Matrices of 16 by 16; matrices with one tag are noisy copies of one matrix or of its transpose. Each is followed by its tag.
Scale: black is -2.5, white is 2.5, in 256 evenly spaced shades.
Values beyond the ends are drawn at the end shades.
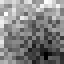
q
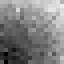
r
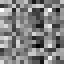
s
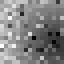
q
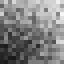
r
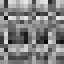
s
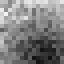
q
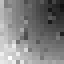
r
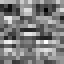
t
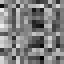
s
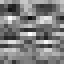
t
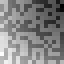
r
